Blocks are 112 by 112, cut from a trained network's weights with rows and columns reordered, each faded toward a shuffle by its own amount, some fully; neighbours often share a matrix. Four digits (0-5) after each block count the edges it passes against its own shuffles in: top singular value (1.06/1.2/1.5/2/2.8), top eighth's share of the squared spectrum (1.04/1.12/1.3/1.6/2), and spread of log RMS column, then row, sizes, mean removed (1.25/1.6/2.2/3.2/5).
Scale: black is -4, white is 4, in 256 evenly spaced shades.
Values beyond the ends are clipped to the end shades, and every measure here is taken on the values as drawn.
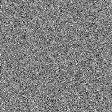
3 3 1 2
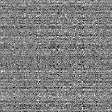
4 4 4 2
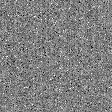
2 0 0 0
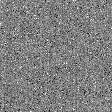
1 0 0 0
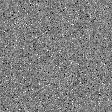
0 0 0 0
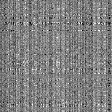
5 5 2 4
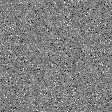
0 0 0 0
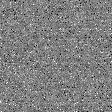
2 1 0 0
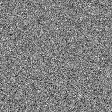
2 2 0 0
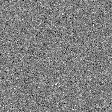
0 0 0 0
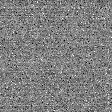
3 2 0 0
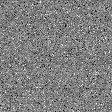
0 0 0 0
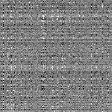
5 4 4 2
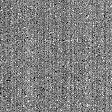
4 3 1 2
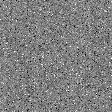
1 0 0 0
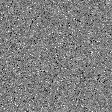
0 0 0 0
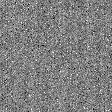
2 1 0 0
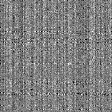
5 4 2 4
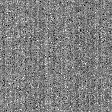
3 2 0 1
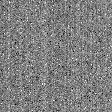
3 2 0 1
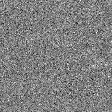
2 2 1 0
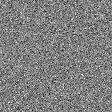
1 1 0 0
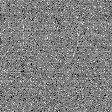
2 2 1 0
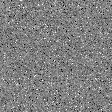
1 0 0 0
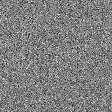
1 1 0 0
